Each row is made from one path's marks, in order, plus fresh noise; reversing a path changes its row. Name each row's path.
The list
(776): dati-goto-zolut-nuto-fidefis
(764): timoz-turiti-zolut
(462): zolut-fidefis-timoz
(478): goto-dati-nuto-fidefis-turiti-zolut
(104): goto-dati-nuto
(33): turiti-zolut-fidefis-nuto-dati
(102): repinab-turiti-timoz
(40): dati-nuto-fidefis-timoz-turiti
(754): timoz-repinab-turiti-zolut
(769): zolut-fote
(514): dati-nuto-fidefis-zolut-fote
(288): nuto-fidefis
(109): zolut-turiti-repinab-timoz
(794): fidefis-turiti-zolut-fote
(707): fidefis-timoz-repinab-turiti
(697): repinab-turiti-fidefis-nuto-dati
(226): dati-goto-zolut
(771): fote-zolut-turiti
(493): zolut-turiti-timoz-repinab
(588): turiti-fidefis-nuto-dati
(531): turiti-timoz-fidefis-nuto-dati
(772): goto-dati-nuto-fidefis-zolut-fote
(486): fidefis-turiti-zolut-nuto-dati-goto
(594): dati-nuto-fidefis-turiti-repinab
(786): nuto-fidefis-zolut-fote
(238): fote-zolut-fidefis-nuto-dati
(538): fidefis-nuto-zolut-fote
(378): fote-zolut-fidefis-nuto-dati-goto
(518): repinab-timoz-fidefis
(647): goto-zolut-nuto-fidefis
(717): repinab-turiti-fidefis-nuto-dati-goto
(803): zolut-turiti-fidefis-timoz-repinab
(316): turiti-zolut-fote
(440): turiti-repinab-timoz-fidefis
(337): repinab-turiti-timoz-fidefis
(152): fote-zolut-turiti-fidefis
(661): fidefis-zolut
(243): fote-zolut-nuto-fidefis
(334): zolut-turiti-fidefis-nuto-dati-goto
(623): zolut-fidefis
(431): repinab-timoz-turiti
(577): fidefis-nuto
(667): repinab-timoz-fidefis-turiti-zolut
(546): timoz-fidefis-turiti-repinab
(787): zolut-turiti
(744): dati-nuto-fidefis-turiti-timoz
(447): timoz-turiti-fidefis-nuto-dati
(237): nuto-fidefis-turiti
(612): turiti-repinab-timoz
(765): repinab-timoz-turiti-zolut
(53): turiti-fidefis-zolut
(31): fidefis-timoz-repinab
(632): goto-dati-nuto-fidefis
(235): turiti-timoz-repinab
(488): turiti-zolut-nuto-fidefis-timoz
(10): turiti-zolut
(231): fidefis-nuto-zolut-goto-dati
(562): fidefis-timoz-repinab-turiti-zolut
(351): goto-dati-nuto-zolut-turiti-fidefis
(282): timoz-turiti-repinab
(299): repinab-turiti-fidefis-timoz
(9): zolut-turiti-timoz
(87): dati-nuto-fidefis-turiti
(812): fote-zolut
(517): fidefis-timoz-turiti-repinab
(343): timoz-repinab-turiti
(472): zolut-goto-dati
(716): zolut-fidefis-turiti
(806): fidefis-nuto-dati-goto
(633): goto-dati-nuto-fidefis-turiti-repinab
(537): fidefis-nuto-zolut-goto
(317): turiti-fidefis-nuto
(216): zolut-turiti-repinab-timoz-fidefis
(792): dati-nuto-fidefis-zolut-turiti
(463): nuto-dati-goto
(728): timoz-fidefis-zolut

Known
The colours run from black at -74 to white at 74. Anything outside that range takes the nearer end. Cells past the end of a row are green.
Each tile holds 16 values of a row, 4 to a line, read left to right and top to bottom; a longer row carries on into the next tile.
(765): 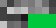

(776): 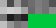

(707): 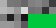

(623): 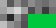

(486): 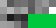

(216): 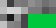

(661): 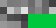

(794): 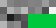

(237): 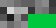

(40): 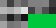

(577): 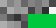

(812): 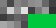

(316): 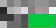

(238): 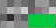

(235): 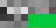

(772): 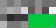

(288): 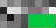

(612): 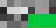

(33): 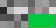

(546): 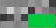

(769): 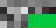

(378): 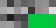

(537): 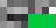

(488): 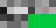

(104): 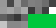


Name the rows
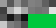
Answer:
(518)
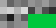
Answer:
(803)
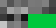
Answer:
(431)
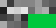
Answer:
(10)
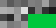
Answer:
(716)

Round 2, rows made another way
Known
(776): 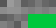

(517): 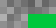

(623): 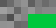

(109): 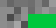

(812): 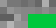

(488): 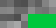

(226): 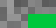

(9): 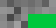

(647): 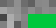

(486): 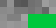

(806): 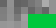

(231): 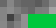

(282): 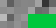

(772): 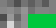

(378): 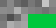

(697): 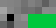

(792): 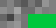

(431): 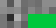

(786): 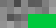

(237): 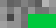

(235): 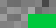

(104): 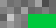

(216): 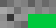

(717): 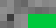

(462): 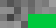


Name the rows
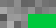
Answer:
(351)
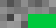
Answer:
(787)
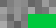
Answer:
(288)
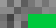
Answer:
(102)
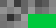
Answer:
(33)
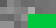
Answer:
(440)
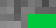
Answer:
(317)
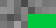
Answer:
(744)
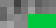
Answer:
(10)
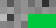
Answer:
(493)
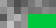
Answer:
(478)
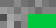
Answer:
(632)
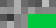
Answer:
(243)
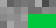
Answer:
(633)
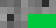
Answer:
(472)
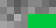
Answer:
(754)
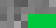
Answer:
(612)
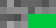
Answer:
(514)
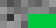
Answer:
(716)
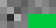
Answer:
(667)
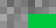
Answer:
(31)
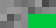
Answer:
(594)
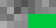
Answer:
(562)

